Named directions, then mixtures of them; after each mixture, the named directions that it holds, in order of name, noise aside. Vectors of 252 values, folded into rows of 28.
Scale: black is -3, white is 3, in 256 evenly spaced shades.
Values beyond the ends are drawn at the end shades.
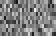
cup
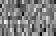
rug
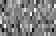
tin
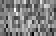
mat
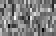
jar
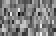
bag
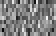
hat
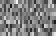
cup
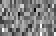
bag, rug, tin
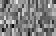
bag, cup, tin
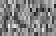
bag, jar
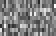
bag, jar, tin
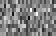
bag, cup, jar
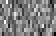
cup, jar, rug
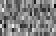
bag, jar, tin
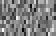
hat
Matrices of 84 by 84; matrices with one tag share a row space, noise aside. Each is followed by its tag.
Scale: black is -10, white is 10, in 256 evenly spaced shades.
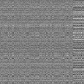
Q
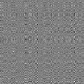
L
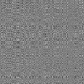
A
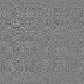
A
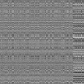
Q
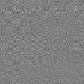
A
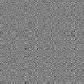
L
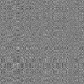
A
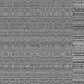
Q
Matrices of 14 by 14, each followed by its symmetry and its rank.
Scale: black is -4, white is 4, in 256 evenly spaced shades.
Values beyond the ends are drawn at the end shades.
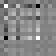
symmetric, rank two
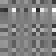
neither, rank one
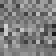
neither, rank three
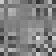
symmetric, rank two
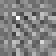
symmetric, rank two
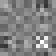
symmetric, rank three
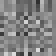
neither, rank three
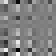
neither, rank one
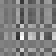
neither, rank one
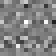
neither, rank three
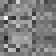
neither, rank three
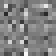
neither, rank three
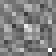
symmetric, rank three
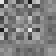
symmetric, rank two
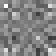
symmetric, rank three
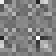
symmetric, rank three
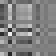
neither, rank one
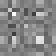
symmetric, rank three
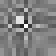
symmetric, rank two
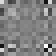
symmetric, rank two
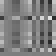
neither, rank one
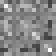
symmetric, rank three
